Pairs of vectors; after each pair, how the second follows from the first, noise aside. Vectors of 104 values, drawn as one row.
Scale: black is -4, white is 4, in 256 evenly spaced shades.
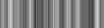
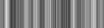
reversed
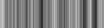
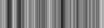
reversed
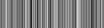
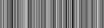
reversed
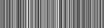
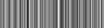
sign-scrambled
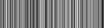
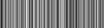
reversed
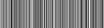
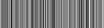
sign-scrambled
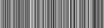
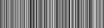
negated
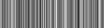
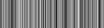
negated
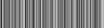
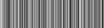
reversed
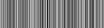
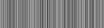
shrunk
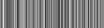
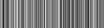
sign-scrambled
